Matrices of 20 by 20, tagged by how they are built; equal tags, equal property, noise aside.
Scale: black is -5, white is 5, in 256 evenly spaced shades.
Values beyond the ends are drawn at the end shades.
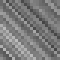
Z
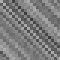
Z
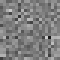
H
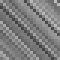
Z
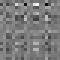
H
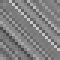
Z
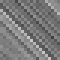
Z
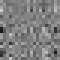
H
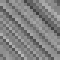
Z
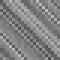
Z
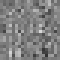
H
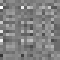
H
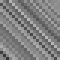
Z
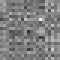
H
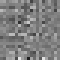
H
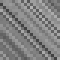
Z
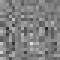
H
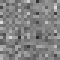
H
